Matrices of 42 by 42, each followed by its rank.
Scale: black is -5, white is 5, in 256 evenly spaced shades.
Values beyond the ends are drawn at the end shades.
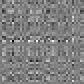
three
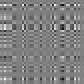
one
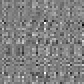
five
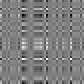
one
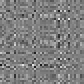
three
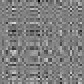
three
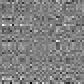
five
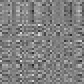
three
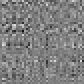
five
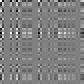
one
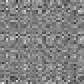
five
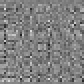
five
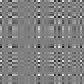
one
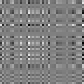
one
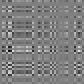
one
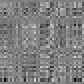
three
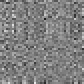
five
